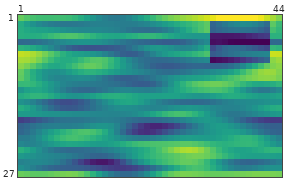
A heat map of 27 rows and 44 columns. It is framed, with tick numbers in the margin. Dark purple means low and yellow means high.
Mirror symmetry: none. Roughest part: top right. Odd patch: lower, in the top right. Grain: streaks across.
